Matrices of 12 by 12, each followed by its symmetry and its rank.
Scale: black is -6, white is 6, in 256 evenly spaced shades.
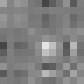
symmetric, rank two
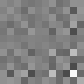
symmetric, rank two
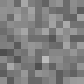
neither, full rank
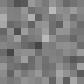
antisymmetric, full rank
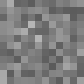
neither, full rank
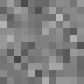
antisymmetric, full rank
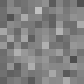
neither, full rank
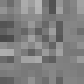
antisymmetric, rank two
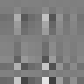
neither, rank one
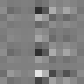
neither, rank one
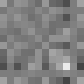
symmetric, rank two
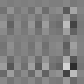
neither, rank one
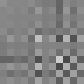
symmetric, rank two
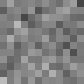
antisymmetric, full rank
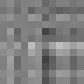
antisymmetric, rank two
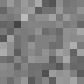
antisymmetric, full rank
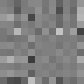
antisymmetric, rank two
